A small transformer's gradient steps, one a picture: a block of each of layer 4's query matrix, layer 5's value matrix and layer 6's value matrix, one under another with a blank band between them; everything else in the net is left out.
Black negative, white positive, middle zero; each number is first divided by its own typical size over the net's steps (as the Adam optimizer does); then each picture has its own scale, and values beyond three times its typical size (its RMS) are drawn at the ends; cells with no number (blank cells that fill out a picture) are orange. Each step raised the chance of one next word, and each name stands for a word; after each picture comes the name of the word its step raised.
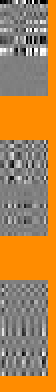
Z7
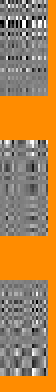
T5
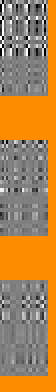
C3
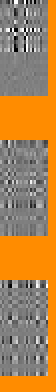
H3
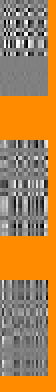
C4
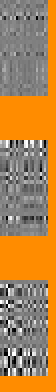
T5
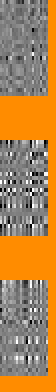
H3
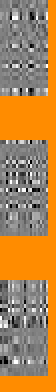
H3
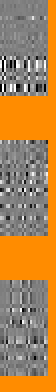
H3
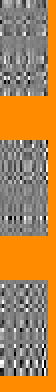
T5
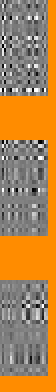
C3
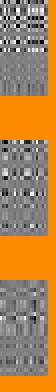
Z7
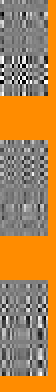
T5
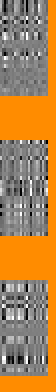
C3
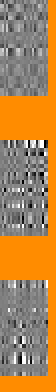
H3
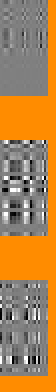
C3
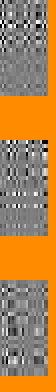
Z7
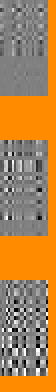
T5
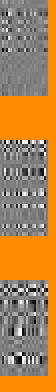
Z7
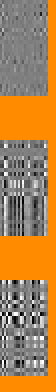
C4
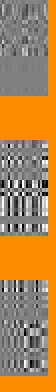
C4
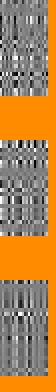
C4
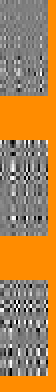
T5
